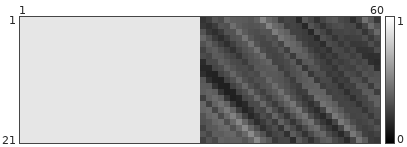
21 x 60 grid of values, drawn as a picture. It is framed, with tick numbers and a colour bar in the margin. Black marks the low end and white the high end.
It is made of 1 by 2 panels. Panel 1,1: very high, flat. Panel 1,2: low, slanting down to the right.
